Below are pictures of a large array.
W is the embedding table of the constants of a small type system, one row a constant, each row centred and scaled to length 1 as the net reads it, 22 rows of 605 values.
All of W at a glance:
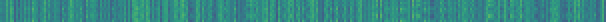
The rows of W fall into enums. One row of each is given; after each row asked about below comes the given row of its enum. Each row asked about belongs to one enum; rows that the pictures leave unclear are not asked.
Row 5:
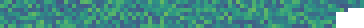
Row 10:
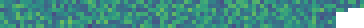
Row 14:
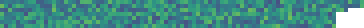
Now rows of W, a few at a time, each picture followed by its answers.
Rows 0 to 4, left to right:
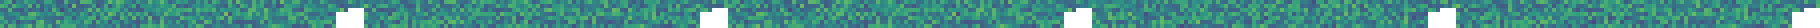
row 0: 5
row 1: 14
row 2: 5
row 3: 10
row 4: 14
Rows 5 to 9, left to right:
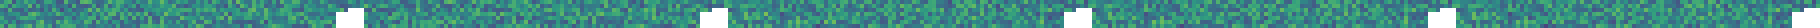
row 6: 14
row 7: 10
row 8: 10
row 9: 10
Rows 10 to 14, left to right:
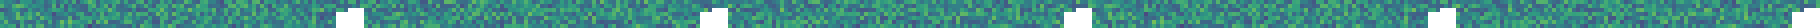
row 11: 5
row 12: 14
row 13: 10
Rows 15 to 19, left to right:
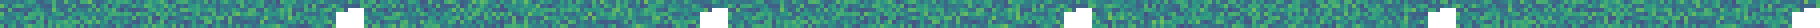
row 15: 14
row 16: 5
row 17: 14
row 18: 10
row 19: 14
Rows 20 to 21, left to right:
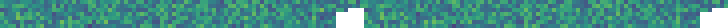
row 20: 10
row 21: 10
